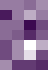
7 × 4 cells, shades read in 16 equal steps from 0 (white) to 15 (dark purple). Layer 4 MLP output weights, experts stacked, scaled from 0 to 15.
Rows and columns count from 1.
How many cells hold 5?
2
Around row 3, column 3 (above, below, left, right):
5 13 9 11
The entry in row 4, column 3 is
13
